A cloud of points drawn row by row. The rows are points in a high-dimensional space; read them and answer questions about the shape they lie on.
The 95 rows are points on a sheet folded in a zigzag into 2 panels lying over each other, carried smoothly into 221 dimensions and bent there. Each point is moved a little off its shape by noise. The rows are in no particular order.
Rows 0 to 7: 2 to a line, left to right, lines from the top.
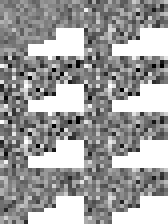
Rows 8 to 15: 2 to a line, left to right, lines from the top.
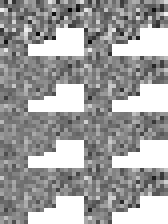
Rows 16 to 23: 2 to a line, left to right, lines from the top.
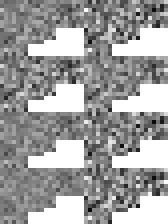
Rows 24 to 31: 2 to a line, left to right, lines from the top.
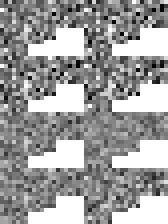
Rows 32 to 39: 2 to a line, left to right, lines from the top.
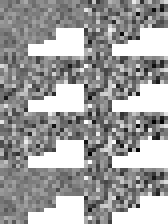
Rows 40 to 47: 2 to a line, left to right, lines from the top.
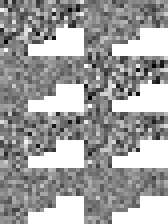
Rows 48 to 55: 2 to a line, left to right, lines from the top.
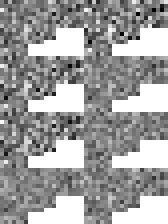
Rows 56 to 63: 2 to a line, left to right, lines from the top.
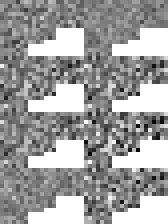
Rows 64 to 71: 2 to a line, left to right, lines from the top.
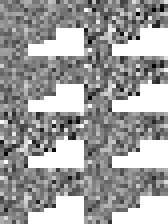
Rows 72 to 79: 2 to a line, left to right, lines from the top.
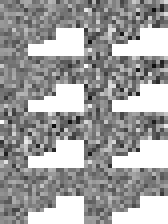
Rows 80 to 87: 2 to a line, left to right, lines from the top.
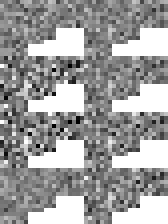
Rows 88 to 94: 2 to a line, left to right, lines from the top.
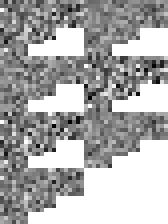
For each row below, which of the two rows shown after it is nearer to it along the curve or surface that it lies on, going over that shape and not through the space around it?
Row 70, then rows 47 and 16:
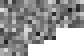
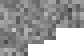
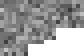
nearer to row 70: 47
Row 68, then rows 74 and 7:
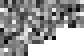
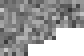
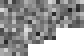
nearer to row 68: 7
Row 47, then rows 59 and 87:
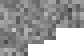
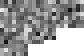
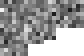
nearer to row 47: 59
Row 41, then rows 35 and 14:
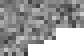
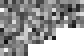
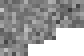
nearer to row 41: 14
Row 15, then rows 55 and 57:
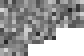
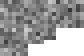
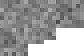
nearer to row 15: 55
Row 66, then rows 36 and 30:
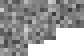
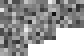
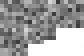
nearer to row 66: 36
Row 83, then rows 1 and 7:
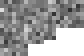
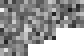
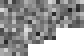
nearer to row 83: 1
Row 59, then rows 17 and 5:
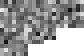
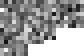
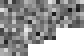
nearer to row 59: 5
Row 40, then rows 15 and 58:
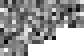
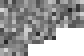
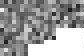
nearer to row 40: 15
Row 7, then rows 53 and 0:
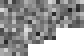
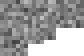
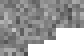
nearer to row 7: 0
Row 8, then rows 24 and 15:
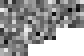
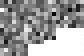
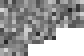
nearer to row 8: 15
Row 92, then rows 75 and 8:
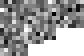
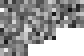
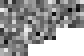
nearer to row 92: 75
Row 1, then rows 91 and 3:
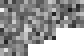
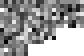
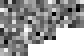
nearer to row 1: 91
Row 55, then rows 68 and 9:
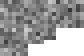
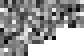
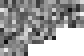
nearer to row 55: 9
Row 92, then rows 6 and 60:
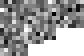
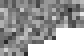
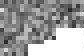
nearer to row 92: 60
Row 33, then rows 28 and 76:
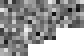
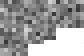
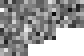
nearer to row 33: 28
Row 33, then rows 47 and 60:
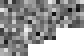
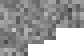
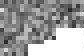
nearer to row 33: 47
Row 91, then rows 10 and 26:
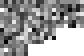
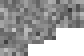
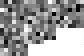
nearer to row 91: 26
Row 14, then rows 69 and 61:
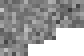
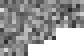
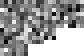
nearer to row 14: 69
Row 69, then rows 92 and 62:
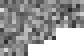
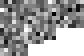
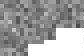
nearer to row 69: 92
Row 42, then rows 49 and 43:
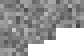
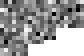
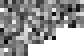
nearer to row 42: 49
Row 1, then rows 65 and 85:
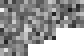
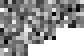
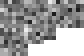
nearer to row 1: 65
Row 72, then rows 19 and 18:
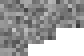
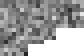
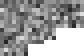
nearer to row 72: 19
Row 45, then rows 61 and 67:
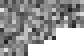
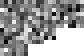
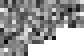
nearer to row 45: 61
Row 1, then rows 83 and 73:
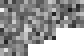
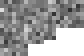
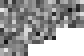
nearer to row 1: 83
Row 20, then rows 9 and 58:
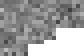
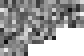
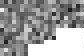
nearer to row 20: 58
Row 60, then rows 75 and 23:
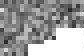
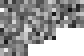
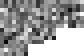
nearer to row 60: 75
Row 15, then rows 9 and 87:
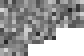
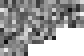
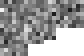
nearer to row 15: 9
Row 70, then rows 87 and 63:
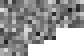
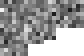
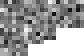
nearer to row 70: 63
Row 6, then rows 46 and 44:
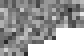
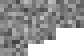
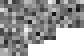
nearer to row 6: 44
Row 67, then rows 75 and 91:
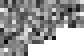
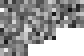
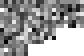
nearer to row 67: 91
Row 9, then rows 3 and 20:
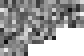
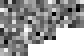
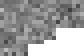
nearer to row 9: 3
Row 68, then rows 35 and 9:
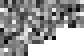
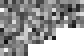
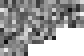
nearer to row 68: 9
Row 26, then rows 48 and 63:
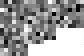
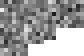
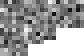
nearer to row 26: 48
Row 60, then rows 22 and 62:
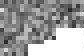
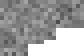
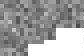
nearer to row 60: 22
